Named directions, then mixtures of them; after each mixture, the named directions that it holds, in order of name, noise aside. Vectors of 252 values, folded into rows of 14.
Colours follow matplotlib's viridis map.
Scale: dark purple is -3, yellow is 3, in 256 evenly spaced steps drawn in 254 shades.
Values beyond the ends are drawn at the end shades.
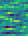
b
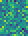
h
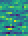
b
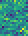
b, h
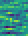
b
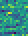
b, h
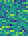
b, h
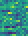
b, h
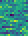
b, h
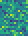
b, h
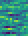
b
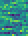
b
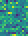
b, h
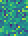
h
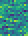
b, h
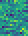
b, h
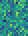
h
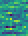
b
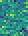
b, h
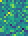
h
